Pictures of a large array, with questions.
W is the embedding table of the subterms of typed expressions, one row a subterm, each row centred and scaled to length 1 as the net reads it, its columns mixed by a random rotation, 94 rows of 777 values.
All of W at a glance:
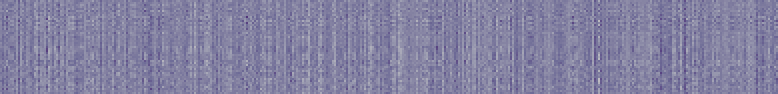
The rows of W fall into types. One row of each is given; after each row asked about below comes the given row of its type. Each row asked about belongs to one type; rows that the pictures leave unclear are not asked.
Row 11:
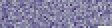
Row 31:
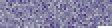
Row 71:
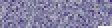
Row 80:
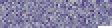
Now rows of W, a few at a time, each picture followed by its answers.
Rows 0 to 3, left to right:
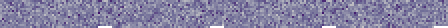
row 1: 80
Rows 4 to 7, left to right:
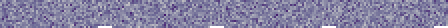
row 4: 11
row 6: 11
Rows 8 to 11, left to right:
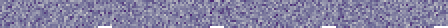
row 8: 71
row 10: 11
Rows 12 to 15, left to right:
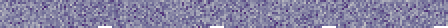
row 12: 31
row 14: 11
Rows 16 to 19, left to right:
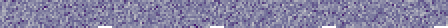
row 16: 71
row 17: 71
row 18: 71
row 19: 80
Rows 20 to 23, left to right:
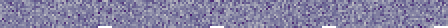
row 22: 31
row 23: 71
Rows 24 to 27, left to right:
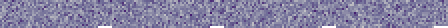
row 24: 71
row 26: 71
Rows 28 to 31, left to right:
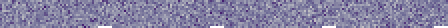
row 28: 71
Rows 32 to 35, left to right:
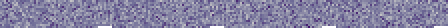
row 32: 11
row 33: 11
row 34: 71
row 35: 11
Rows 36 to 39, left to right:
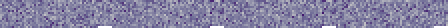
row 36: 11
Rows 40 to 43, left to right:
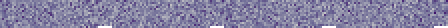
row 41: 71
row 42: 11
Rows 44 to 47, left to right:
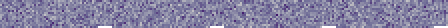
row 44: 11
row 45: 71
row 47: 11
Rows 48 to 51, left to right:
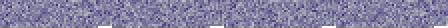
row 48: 80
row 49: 11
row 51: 80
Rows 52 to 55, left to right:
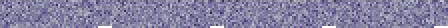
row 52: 80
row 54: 71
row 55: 80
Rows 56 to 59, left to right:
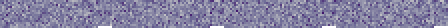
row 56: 80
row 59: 80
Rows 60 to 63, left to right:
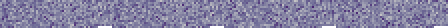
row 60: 11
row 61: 11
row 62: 11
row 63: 11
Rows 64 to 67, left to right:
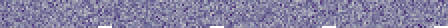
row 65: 11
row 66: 80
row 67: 71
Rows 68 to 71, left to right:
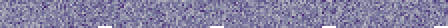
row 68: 31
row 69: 71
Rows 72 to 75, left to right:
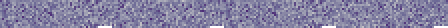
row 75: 31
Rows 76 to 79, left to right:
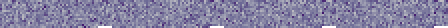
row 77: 31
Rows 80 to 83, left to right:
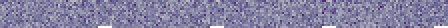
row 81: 80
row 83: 31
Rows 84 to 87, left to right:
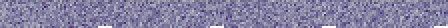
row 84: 31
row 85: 71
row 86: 11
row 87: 71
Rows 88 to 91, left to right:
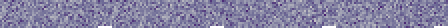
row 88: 71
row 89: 71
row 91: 31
